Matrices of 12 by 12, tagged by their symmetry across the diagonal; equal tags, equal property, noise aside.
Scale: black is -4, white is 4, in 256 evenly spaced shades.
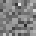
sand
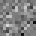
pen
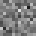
sand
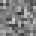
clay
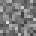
pen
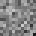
pen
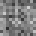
clay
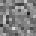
clay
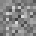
pen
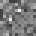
pen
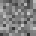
clay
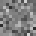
clay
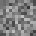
pen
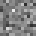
sand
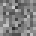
sand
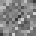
pen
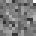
sand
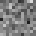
sand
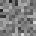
pen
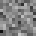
sand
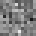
clay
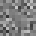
clay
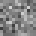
sand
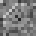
pen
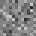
sand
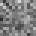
clay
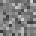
clay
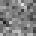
clay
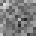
pen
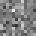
sand
